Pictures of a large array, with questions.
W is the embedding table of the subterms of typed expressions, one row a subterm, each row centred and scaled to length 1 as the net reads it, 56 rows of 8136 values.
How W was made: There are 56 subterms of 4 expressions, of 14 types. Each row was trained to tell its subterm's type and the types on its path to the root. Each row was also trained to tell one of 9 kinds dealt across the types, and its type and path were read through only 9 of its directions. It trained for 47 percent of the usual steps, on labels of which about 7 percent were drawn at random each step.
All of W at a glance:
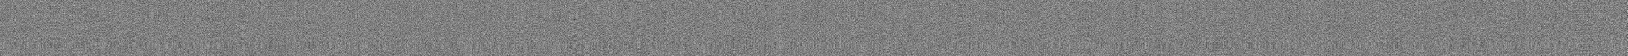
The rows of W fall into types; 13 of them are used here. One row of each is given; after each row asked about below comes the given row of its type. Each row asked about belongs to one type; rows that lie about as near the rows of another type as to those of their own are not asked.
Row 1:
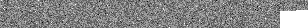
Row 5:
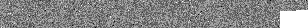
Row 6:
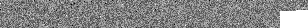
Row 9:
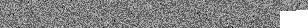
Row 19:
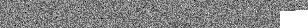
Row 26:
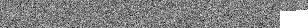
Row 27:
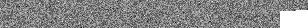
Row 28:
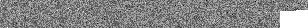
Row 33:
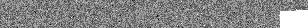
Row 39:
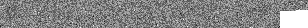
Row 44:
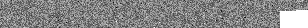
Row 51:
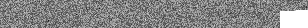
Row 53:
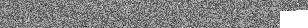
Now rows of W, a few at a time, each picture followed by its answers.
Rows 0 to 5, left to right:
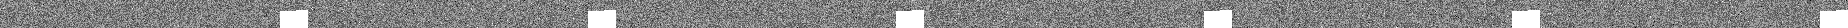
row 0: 33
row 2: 19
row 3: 39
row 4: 19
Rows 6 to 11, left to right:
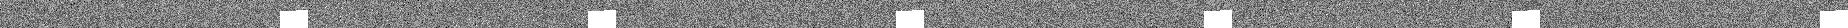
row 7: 5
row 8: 44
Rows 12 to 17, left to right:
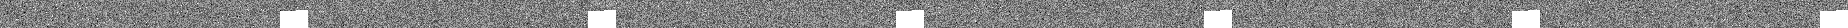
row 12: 39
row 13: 9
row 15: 5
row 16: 5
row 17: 28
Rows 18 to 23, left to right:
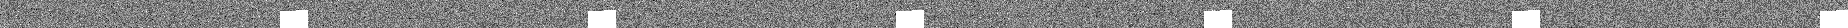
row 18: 39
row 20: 27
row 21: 5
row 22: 44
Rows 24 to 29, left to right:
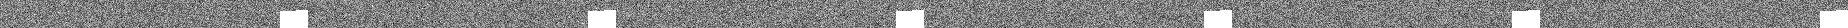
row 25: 1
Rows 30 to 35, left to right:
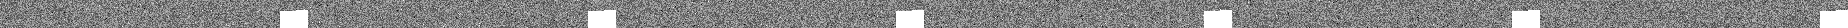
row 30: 39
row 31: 9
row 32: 27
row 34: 1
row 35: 19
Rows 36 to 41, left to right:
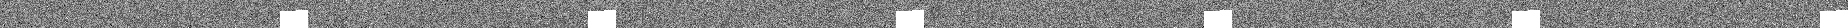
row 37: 9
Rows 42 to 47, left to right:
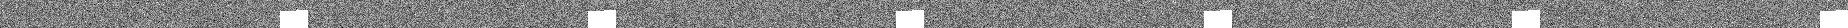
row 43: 9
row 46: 1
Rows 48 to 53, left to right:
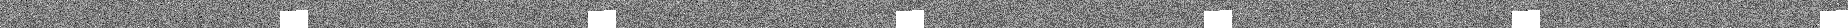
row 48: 1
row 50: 6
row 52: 19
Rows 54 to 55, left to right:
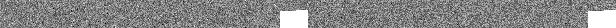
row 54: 44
